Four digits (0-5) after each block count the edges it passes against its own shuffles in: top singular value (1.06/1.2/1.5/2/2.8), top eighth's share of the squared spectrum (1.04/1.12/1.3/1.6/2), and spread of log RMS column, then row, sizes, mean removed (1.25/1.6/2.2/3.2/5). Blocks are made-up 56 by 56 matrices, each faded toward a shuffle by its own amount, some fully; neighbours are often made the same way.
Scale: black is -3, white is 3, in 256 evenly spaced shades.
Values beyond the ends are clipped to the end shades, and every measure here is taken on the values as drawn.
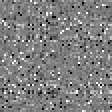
4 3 1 2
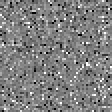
1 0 0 0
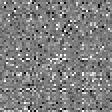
4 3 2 2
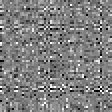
4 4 2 3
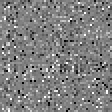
3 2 0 1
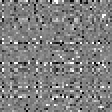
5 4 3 3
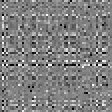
5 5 3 3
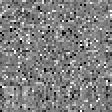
3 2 1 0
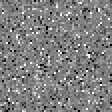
0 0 0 0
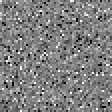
1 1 0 0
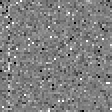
1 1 0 0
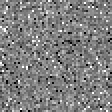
0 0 0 0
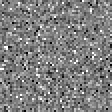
0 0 0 0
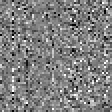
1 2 3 0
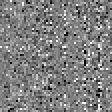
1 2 2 0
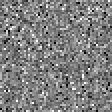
0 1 1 0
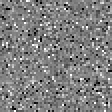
2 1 0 0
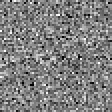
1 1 0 2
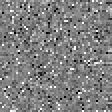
2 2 0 0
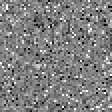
2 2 1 0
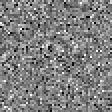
0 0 0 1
